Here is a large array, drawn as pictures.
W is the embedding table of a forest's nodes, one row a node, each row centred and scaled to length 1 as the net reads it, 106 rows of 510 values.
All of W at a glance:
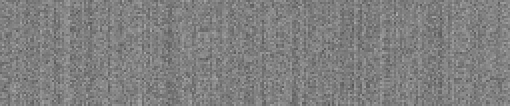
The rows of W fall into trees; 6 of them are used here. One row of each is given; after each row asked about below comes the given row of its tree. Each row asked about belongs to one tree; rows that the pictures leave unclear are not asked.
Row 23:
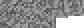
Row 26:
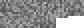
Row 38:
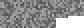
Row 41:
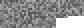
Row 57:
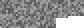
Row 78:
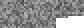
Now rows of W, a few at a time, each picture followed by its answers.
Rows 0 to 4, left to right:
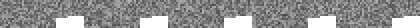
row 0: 57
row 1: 78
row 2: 23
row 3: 57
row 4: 41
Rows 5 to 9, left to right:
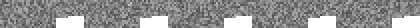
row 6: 57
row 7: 41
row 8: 38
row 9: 23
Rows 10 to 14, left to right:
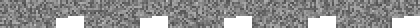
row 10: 41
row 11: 23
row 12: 78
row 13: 23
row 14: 23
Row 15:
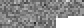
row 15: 26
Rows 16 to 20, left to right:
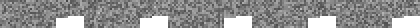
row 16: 41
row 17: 38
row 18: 23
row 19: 78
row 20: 41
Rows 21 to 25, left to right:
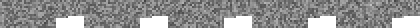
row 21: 57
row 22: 57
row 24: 38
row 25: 78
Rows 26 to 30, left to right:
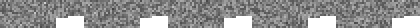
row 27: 41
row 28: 23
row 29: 26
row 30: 26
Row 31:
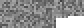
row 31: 23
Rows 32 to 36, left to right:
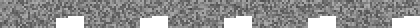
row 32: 78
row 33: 41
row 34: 78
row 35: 41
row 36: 41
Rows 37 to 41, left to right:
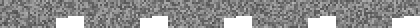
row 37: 78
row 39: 57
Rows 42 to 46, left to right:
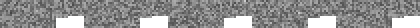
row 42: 23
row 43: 57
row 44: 78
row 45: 41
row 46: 23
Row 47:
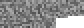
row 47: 41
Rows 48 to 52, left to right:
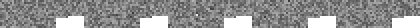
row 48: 57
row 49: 57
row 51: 78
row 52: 78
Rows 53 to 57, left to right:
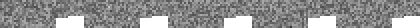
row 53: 38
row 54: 57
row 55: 41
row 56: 23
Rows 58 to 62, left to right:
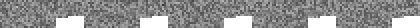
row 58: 26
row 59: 23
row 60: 41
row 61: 23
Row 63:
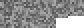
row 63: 38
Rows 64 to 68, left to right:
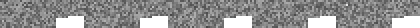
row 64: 38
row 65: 26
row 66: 38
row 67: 78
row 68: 26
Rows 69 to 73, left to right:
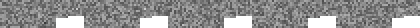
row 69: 57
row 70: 57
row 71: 23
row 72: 38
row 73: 41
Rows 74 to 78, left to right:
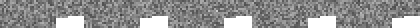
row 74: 23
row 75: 26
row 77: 57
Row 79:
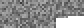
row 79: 78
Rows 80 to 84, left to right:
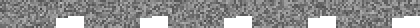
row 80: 26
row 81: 57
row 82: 41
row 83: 78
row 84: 23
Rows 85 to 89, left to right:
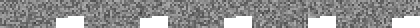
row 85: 41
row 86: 41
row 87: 41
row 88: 23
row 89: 38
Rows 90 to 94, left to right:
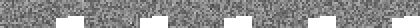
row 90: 41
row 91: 38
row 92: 78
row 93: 41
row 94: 57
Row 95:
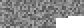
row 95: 57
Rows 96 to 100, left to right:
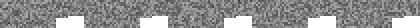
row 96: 78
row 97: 57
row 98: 38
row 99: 41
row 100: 57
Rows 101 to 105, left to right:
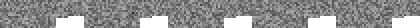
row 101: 26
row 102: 57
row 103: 57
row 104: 23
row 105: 57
